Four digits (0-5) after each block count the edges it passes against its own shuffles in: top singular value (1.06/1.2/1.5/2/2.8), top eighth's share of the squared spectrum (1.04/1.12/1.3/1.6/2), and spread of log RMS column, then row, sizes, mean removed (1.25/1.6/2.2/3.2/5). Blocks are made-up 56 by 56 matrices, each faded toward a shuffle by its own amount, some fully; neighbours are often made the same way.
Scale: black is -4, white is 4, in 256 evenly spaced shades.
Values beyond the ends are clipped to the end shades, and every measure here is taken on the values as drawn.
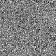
2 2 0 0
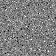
0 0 0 0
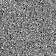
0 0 0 0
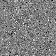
0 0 0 0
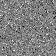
0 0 0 0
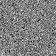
0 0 0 0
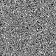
1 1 0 0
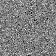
1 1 1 0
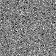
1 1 1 0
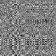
4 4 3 3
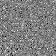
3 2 0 1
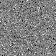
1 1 0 0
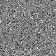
2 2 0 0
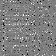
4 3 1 1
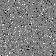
0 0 0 0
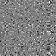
4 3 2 1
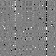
4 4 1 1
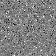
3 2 0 1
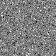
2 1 0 0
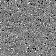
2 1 0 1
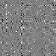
4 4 2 2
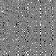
4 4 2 2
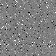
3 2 0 0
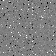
1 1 0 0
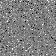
1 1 0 0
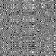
4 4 2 2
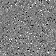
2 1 0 0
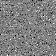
2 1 0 0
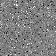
2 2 1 0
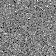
0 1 0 0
